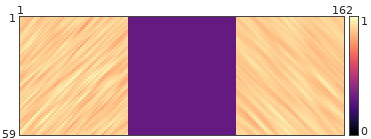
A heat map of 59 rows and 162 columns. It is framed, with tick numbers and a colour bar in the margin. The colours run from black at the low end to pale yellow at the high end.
The table splits into one row of 3 panels. Panel 1,1: very high, slanting up to the right, faint in contrast. Panel 1,2: low, flat. Panel 1,3: very high, slanting down to the right, faint in contrast.
